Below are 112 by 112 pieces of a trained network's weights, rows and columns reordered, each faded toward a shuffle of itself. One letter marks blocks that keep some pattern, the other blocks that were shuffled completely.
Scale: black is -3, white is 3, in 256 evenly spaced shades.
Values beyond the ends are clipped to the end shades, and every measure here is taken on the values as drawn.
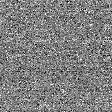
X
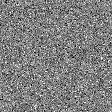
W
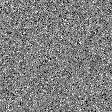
W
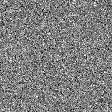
X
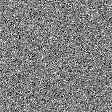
W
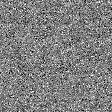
X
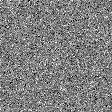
W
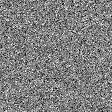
W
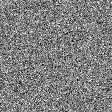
W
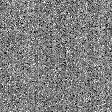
X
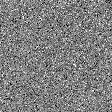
W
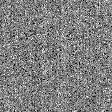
X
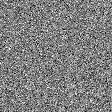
W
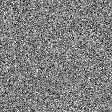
W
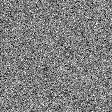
W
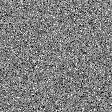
W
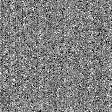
X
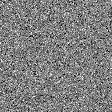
X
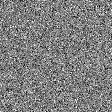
X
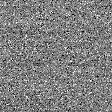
X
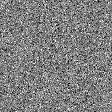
X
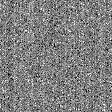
X
